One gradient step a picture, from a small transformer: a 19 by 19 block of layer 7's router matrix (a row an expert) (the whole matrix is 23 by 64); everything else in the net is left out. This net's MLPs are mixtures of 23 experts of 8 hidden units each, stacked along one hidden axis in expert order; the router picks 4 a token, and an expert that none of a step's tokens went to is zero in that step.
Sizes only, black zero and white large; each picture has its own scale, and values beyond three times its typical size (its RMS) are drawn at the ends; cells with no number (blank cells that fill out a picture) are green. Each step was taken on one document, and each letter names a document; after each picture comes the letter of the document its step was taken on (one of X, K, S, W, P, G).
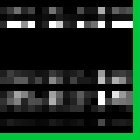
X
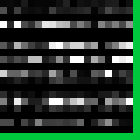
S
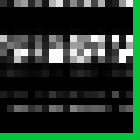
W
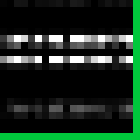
W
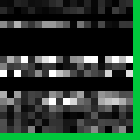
S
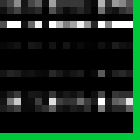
X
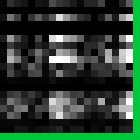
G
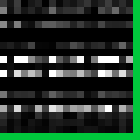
S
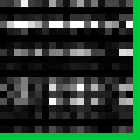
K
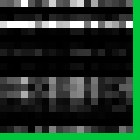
K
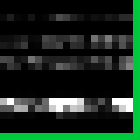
G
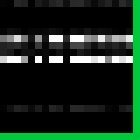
W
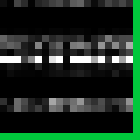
W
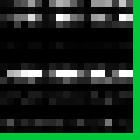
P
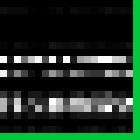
S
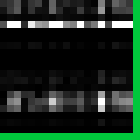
X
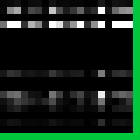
X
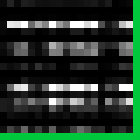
K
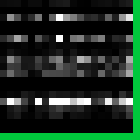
G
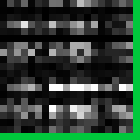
K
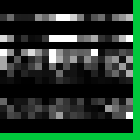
G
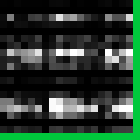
G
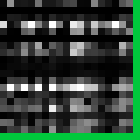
K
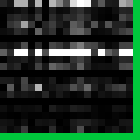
K
